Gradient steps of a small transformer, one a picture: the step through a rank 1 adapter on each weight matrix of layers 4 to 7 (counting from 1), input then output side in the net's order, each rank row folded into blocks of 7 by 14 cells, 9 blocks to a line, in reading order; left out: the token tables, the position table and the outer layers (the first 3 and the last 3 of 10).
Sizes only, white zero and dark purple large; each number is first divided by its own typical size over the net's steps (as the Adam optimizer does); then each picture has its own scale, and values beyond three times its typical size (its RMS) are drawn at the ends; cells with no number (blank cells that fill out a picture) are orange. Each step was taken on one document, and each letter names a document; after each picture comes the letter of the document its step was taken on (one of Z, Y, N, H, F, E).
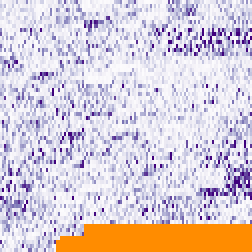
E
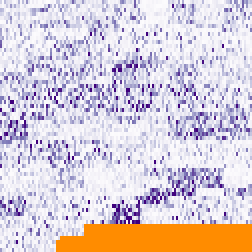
E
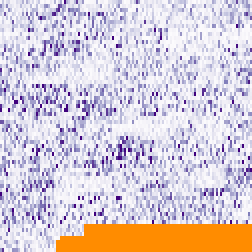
E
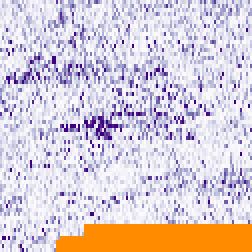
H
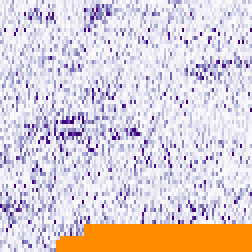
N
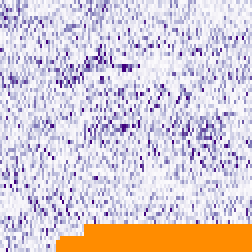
H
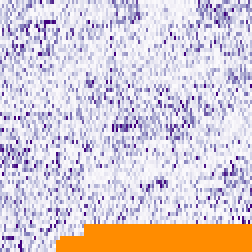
H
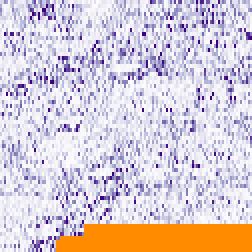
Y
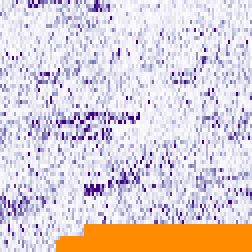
N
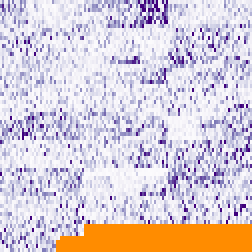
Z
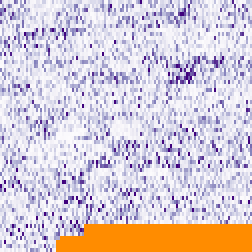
Z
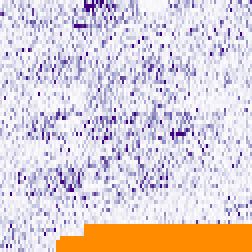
H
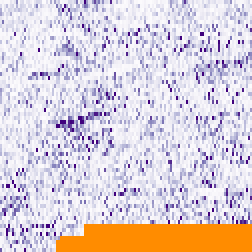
N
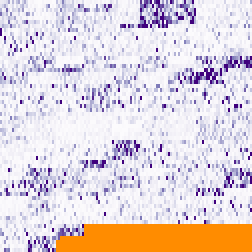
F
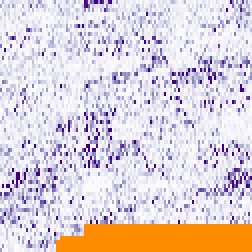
N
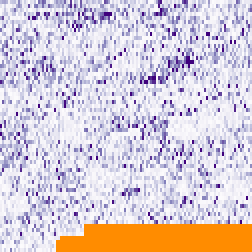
Z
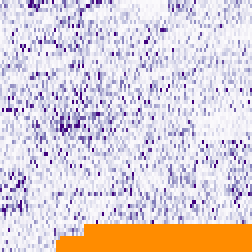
N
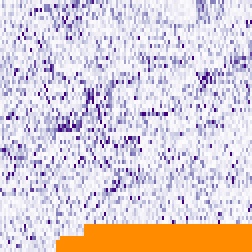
H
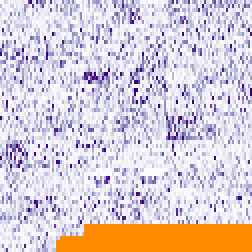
H
